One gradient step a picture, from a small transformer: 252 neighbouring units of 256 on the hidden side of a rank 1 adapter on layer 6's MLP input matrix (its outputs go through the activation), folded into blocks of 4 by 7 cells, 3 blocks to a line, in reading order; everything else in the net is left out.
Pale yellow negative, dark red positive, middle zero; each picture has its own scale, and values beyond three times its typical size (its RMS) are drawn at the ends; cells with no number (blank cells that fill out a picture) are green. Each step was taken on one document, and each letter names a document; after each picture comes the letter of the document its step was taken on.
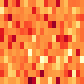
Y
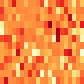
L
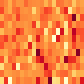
L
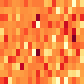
L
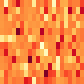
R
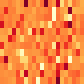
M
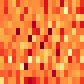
R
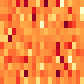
M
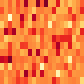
M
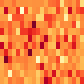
R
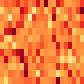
M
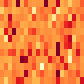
M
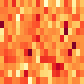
Y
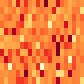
M
